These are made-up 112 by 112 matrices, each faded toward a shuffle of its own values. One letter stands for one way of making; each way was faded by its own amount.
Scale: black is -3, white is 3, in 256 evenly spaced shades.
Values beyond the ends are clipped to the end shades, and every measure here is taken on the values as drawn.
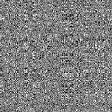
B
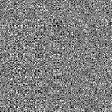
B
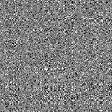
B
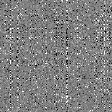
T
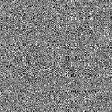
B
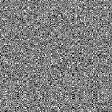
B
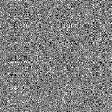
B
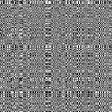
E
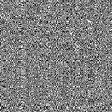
B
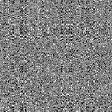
B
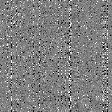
T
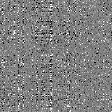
T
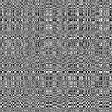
E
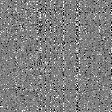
T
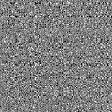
B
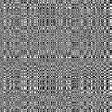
E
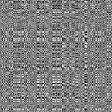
E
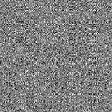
B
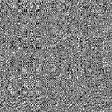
B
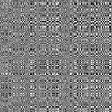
E
